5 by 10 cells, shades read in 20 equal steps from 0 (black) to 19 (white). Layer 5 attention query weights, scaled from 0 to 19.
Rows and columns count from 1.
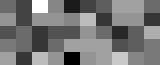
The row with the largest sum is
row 5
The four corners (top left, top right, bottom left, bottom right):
8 8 12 9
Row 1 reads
8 5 19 10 2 5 7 12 12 8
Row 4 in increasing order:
4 6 7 8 8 9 9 12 12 12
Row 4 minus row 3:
3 0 0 2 6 1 4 3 0 -4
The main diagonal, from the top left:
8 5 4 8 0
